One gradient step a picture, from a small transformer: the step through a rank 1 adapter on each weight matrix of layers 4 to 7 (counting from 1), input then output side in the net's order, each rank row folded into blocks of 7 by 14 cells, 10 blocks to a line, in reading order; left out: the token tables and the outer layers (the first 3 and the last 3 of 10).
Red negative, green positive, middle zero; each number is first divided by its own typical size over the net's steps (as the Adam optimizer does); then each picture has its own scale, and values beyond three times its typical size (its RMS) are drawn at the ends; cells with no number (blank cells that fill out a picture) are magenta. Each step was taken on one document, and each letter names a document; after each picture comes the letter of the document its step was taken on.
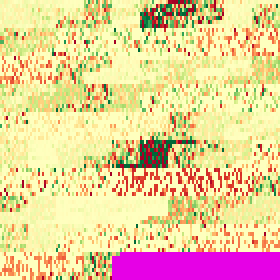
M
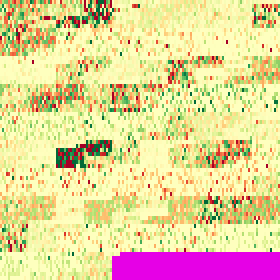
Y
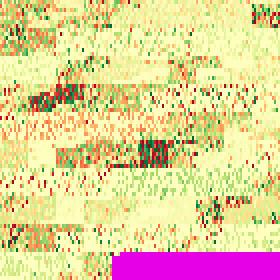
Y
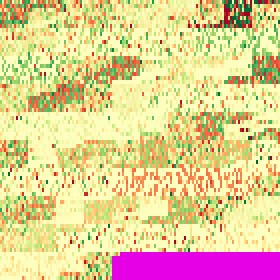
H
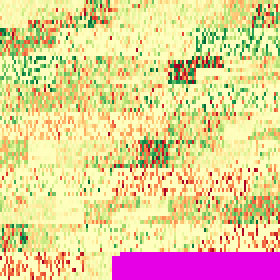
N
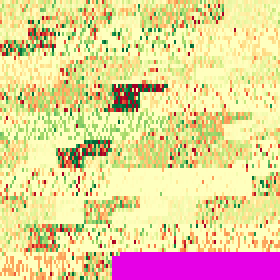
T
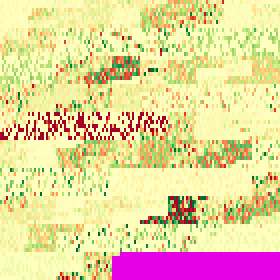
T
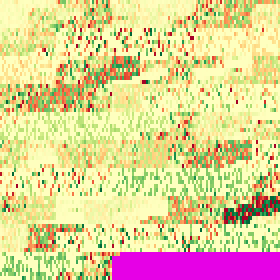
T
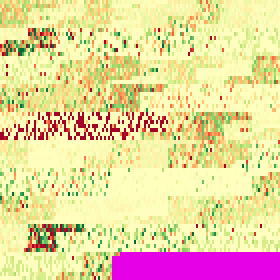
T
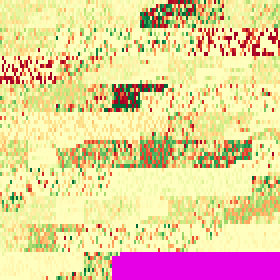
M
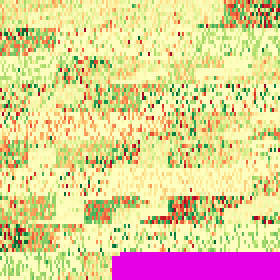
N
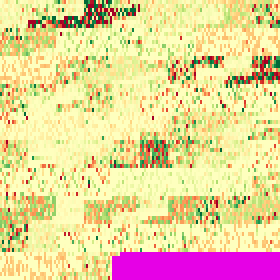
Y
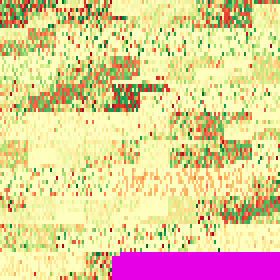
H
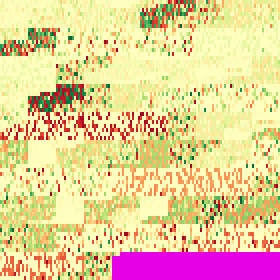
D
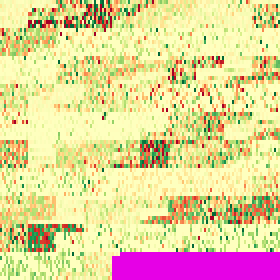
Y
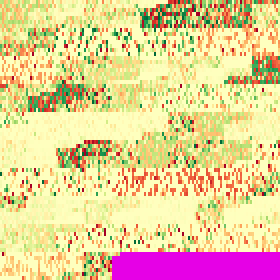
M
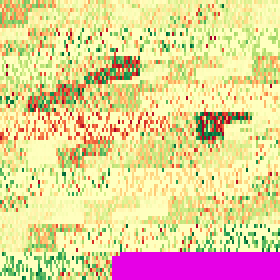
H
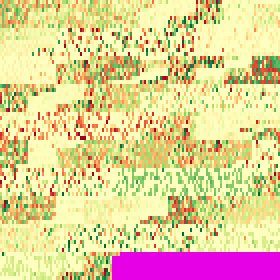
T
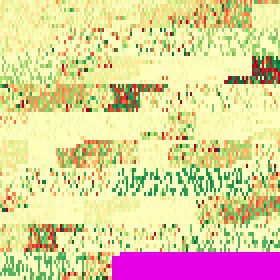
T
